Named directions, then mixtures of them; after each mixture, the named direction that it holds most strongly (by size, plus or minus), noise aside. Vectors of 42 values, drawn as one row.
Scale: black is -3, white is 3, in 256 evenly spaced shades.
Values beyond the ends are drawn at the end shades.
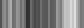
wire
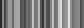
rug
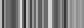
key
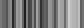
key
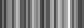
rug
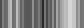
wire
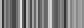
key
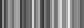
rug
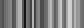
key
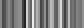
rug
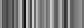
key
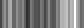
wire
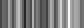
rug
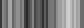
wire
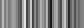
key
